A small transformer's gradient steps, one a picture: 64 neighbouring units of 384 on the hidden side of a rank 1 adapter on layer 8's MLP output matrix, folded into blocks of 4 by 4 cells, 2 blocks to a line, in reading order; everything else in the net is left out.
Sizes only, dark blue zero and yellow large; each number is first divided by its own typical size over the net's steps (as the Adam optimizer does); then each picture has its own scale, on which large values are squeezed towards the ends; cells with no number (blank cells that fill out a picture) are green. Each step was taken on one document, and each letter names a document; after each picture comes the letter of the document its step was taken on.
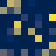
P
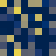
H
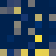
P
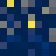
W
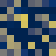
H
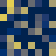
H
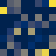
P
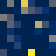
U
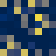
H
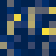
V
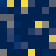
U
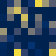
H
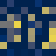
V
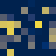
V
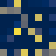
P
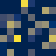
V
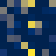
U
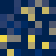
V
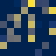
W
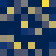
H
